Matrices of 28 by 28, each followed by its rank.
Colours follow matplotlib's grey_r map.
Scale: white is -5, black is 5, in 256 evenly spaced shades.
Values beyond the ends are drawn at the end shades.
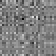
three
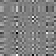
two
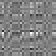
two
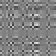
two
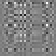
two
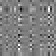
two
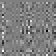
three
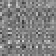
three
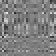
two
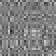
three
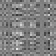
two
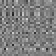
three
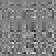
three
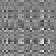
two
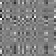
two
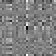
three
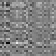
three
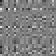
three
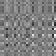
two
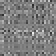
three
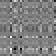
two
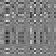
two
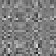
three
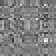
three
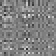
three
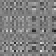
two
